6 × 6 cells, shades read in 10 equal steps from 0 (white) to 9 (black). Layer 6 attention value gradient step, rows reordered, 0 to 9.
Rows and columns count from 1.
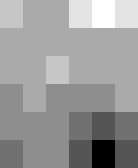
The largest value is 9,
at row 6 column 5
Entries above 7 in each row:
0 0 0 0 0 1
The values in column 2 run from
3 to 4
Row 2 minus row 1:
1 0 0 2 3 2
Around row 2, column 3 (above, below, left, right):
3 2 3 3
